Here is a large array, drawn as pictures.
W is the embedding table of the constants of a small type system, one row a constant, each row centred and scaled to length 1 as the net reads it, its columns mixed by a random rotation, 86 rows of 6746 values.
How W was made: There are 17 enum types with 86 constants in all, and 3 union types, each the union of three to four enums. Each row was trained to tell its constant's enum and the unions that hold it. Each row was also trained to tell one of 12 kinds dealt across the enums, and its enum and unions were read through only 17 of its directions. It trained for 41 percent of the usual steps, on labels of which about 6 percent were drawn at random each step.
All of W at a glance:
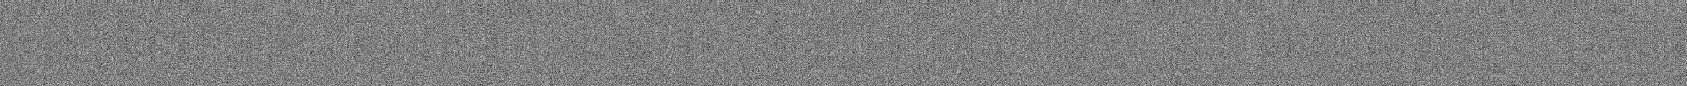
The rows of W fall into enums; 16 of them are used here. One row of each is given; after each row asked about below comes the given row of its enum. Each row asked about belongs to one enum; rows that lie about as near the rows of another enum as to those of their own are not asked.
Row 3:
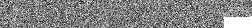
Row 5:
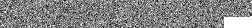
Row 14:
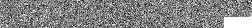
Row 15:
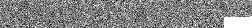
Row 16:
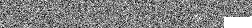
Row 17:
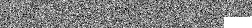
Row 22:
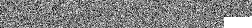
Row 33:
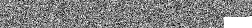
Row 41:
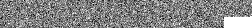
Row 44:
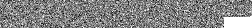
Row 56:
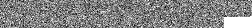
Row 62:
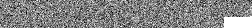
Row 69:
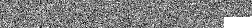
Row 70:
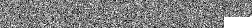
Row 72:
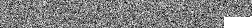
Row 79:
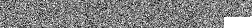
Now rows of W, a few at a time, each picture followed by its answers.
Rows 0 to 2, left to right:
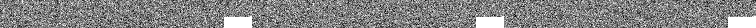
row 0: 79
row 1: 79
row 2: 62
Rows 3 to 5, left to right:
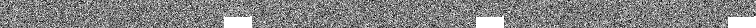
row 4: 14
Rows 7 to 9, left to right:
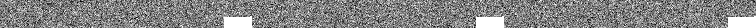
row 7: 3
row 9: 62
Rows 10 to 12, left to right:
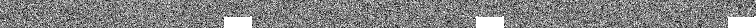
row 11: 17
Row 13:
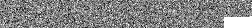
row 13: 69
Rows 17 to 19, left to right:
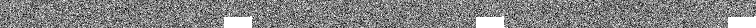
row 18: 79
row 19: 14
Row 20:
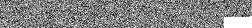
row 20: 69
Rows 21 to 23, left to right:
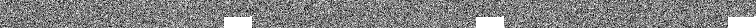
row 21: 22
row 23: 70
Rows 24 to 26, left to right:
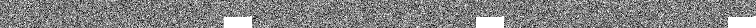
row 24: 3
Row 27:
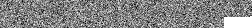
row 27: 72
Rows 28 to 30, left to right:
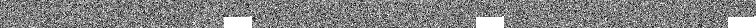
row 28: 56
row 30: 72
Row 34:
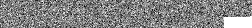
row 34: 56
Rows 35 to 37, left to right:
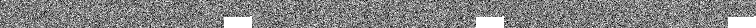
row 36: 72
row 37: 22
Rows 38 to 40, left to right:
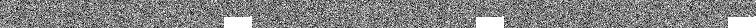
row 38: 69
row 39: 15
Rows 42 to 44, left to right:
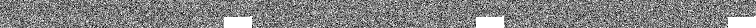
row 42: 16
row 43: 22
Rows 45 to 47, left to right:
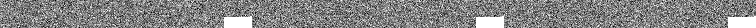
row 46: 44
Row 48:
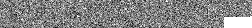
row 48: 14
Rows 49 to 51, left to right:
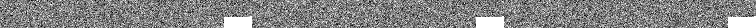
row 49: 62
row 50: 5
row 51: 69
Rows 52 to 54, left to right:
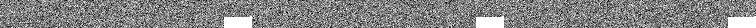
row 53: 79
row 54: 70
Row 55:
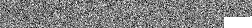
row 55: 15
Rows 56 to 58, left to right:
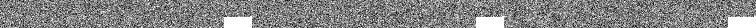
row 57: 56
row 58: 14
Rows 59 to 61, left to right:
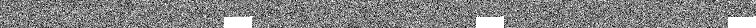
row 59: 56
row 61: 22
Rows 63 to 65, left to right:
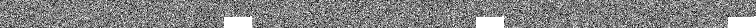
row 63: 72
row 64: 70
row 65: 62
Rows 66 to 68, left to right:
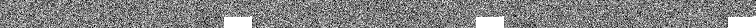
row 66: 17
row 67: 17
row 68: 62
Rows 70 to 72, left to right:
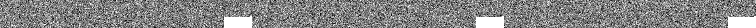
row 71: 69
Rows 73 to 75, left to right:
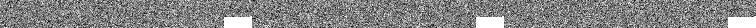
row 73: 22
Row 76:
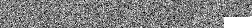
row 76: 56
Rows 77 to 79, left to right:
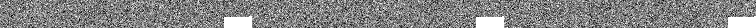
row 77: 70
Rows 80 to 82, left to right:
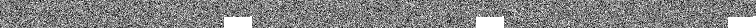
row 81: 17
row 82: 33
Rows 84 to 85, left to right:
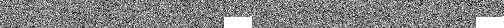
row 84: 70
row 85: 72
